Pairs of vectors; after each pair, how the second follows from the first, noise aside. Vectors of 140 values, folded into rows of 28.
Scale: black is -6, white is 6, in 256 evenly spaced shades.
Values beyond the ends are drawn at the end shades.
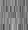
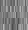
negated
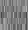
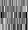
scaled up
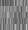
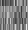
scaled up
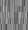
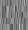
wrapped around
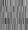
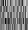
scaled up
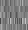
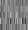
negated
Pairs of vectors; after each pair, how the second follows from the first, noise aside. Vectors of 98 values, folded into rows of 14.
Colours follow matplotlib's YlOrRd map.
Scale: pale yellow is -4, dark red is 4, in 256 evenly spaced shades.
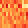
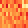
copied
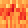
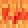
reversed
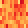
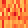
shuffled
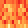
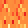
partly zeroed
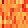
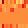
partly zeroed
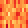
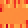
partly zeroed
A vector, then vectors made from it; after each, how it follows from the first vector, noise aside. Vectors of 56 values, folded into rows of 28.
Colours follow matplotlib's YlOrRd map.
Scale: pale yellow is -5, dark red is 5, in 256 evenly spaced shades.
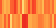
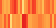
copied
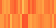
shrunk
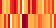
scaled up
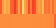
partly zeroed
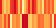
scaled up
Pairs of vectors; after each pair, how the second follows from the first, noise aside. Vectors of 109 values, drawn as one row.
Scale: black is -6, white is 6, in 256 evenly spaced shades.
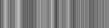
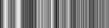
scaled up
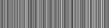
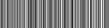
scaled up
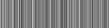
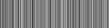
negated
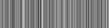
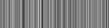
negated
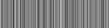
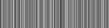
negated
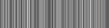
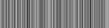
negated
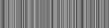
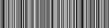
scaled up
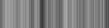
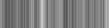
negated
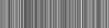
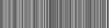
wrapped around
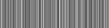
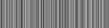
negated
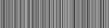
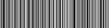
scaled up
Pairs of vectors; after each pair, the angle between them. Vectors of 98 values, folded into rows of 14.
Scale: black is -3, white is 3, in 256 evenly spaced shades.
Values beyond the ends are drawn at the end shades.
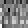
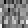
nearly parallel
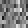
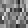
nearly opposite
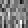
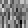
nearly opposite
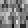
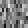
orthogonal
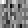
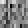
nearly parallel
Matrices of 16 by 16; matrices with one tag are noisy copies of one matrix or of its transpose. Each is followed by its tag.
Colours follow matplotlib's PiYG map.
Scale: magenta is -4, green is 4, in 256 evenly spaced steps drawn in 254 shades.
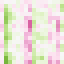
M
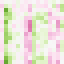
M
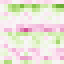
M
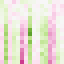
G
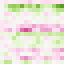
M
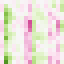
M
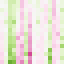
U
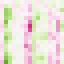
M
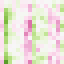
M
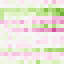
U
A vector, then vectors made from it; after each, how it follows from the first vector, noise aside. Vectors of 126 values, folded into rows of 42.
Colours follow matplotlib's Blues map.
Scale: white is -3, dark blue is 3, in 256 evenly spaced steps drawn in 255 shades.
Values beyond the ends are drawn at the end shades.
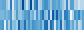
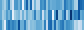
sign-scrambled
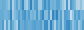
shrunk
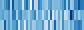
negated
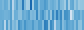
shrunk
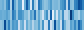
negated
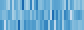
shrunk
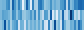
negated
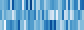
sign-scrambled
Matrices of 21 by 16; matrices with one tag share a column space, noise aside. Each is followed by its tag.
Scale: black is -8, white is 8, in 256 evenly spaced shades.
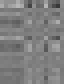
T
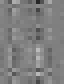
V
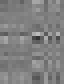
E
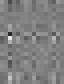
E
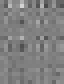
T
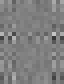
E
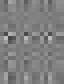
E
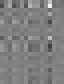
T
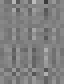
V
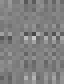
E
